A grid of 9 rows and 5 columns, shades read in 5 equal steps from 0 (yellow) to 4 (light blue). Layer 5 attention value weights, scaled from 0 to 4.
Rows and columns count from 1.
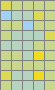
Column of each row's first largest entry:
2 1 3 2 1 3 1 2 2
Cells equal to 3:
14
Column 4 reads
2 1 2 3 2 0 2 0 3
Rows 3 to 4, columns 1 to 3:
2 2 4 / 2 3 3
